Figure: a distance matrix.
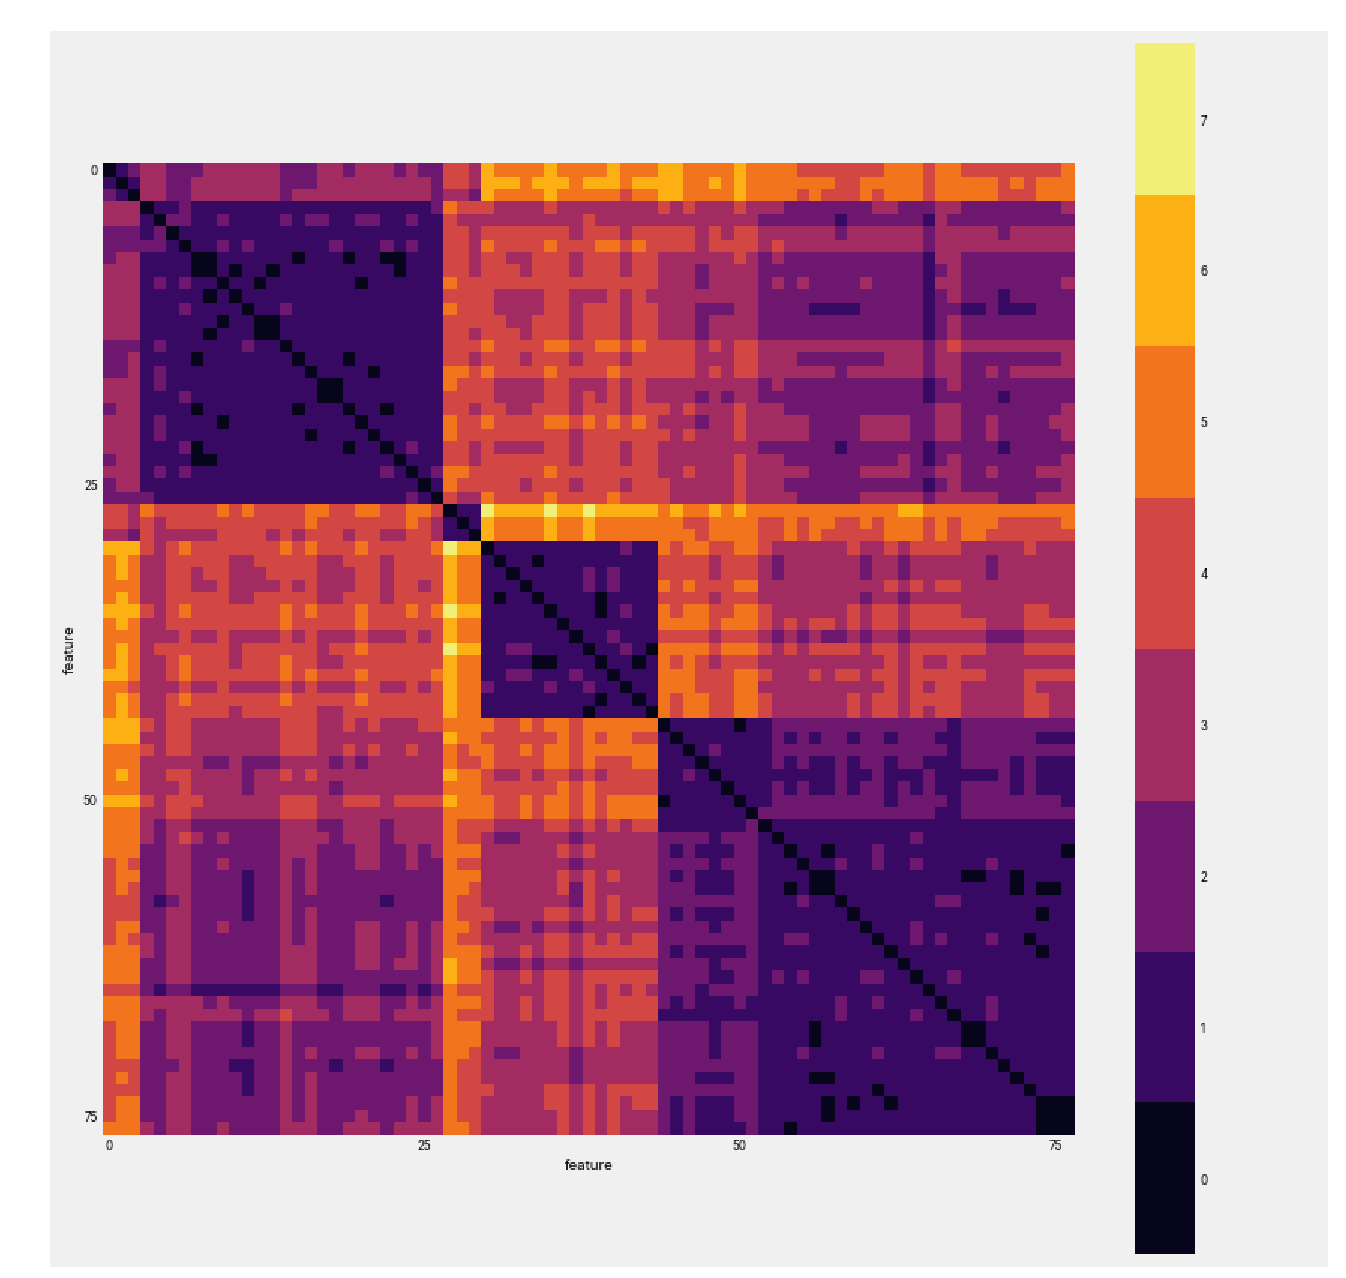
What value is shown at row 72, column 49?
1
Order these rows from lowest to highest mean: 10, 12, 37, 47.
10, 12, 47, 37
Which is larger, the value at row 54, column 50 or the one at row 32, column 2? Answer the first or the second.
the second
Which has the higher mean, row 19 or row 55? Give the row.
19
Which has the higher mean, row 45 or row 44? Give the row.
44
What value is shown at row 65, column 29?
4
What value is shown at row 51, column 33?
5
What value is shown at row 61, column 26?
3
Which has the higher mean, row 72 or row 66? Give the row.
66
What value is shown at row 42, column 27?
6
